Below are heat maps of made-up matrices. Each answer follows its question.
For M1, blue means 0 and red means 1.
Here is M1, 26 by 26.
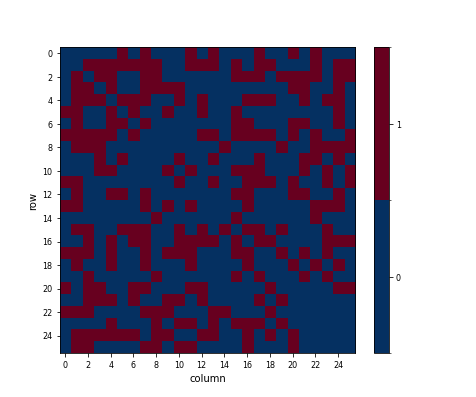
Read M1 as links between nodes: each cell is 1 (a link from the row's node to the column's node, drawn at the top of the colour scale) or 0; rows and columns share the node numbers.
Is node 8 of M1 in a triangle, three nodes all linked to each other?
yes
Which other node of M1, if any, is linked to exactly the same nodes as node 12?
node 6
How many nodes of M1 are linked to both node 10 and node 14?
1
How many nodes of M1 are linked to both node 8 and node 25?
2
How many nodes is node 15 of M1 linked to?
12
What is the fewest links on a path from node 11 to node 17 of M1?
1
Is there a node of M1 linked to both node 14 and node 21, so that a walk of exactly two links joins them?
no
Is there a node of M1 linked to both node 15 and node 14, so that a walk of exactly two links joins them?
no
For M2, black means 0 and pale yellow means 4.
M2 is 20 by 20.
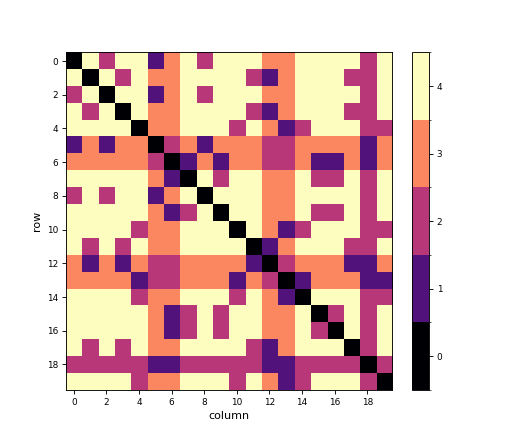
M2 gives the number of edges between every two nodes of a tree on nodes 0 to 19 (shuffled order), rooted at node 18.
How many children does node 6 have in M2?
4
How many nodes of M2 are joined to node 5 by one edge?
4
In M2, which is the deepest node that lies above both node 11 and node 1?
12
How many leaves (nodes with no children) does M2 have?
15
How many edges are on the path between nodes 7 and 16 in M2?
2
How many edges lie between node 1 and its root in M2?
2
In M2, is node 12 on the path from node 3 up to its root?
yes
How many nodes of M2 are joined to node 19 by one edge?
1
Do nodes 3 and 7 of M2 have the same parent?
no
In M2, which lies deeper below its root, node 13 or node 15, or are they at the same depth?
node 15
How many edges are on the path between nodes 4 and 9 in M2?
4
